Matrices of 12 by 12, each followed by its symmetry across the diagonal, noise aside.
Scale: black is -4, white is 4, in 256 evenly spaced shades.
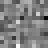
antisymmetric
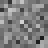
symmetric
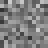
antisymmetric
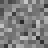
symmetric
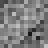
symmetric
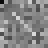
symmetric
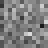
neither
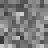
neither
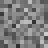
neither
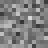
neither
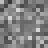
symmetric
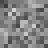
symmetric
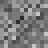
symmetric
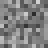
neither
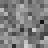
neither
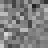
antisymmetric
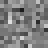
antisymmetric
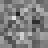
antisymmetric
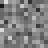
antisymmetric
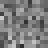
neither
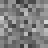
antisymmetric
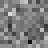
neither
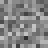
neither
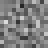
antisymmetric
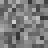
neither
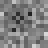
symmetric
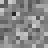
symmetric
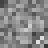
symmetric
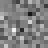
antisymmetric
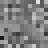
antisymmetric
